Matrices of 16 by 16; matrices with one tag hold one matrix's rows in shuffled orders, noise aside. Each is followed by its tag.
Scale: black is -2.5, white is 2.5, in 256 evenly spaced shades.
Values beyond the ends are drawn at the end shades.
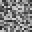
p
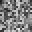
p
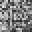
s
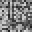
s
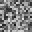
p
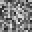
p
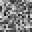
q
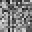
s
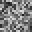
p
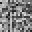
s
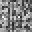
s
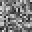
q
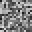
q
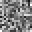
q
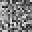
s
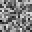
q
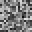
q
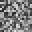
p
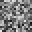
p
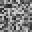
p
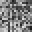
s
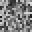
q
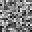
q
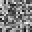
q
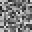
q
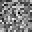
p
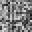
s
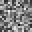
p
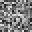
p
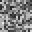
q
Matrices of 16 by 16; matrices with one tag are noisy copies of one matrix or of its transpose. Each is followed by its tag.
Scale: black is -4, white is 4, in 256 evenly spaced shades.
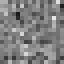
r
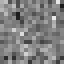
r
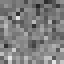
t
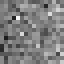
t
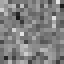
r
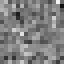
r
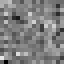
r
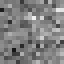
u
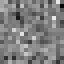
r
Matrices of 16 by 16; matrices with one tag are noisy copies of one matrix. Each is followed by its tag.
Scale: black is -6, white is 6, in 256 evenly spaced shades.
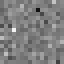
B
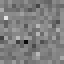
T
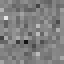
T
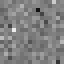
B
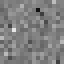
B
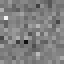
T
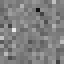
B
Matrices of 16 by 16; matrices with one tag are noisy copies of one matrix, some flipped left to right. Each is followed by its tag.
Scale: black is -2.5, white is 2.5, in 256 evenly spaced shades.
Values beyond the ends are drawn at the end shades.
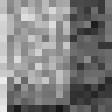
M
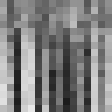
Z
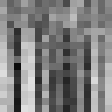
Z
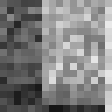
M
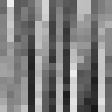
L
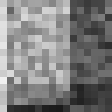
M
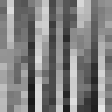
L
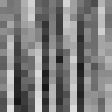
L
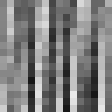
L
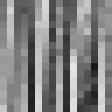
L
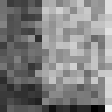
M
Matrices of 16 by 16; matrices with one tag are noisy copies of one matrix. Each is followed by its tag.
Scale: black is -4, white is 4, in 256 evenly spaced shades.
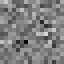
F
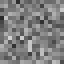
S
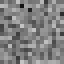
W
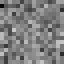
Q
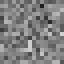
S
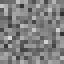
W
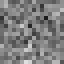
S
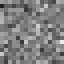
Q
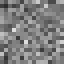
Q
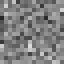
S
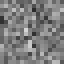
S
